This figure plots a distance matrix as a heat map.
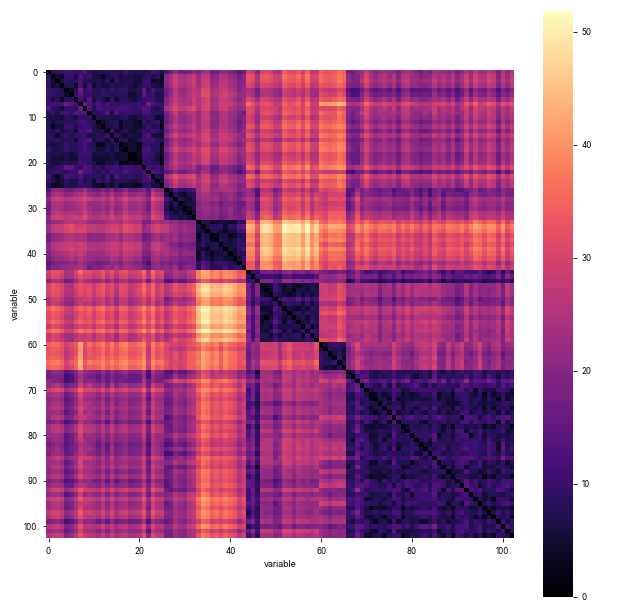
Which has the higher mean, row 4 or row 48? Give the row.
48
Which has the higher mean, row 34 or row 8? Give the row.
34
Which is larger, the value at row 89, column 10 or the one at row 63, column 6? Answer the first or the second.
the second
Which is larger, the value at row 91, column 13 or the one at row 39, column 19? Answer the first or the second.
the second
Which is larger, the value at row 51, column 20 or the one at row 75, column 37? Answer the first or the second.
the second
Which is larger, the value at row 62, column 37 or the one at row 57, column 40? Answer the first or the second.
the second
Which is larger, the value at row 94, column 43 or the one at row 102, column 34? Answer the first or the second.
the second
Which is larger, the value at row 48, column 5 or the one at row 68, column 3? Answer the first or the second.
the first
